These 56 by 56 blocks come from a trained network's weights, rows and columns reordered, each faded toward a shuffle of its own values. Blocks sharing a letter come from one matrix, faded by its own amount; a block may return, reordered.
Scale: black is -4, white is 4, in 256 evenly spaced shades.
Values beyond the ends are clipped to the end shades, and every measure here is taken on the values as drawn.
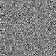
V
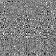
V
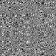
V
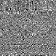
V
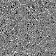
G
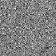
V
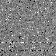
G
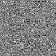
V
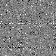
G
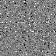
G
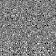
V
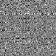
V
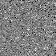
G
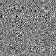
V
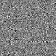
V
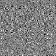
V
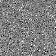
G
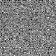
V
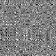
V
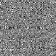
V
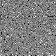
G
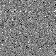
G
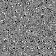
G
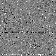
G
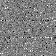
G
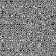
V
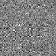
V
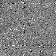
G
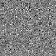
V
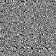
V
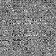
V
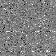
G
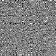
V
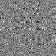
V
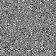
G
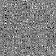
V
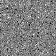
G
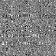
V
